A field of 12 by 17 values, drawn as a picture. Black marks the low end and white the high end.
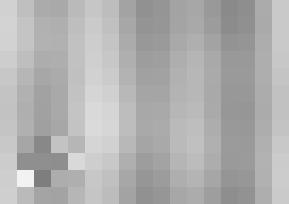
On average the colour sits 70% of the way up the scale. Upright stripes repeat 3 times across the table. Values change most from cell to cell in the bottom left. The histogram is bell-shaped. An odd patch, rougher than its surroundings, sits in the bottom left.
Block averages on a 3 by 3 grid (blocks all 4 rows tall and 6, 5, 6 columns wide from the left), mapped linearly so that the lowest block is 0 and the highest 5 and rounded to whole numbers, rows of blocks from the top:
500 | 431 | 311
